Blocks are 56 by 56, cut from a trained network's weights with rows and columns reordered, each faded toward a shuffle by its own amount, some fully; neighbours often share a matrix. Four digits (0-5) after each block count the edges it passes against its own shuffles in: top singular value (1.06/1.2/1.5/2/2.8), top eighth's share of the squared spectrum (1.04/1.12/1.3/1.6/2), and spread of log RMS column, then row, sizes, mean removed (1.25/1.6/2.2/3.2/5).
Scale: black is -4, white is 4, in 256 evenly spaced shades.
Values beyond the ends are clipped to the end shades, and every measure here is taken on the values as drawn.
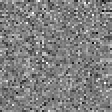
3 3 1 2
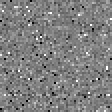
2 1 0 0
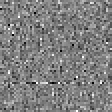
2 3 1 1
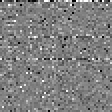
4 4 0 2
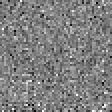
3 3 1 1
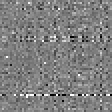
4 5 2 2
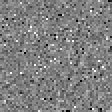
0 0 0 0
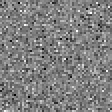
0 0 0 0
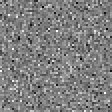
0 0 0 0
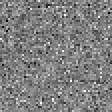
0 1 0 0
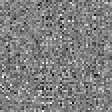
3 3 2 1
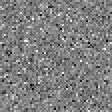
0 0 0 0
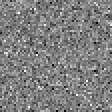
0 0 0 0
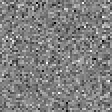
3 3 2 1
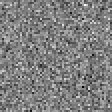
2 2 0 0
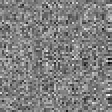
4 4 2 2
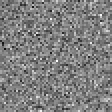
0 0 0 0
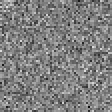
1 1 0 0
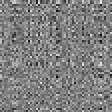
4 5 3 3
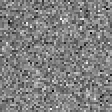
2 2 0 0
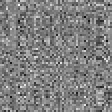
4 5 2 2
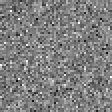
1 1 0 0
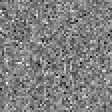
2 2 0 0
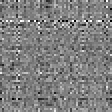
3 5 2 3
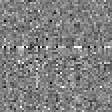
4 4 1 2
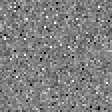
1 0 0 0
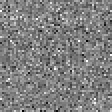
2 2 0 0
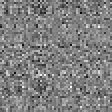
3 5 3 3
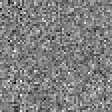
2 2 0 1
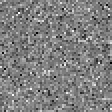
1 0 0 0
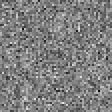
3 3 1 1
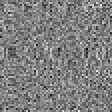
4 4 2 2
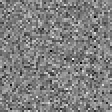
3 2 1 0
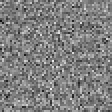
3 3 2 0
